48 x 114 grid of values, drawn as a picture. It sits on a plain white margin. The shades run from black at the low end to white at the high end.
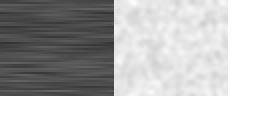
The table splits into one row of 2 panels. Panel 1,1: low, streaked across, faint in contrast. Panel 1,2: very high, blotchy, faint in contrast.
